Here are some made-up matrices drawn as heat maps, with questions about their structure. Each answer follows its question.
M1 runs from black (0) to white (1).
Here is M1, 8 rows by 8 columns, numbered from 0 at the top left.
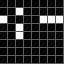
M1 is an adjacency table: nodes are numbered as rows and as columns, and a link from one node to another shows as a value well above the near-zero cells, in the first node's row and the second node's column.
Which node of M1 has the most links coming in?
node 2
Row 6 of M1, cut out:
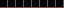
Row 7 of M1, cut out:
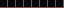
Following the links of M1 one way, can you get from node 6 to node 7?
no
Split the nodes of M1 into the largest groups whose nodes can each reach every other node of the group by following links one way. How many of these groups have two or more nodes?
0
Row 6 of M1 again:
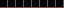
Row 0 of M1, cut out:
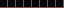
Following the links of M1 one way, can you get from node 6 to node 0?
no
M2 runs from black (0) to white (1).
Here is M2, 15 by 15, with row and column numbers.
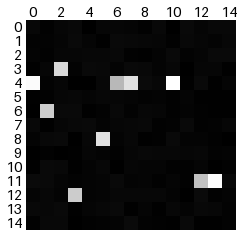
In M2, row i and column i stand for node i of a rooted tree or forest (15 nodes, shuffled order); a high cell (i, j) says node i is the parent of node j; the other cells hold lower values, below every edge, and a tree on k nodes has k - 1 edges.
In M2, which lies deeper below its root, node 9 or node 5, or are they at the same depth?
node 5
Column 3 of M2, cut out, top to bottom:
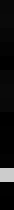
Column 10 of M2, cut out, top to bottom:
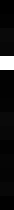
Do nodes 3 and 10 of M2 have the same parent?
no
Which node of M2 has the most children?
4
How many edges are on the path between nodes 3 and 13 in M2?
3
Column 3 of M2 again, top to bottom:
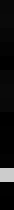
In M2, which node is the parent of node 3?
12
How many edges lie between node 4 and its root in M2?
0
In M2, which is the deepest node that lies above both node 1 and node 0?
4
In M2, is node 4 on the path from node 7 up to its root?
yes
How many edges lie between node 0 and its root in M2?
1
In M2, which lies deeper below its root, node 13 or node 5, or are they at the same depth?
the same depth
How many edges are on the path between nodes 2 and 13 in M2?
4
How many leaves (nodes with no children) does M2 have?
9
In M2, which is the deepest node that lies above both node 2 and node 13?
11
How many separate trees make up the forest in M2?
5
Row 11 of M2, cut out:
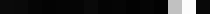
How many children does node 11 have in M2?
2
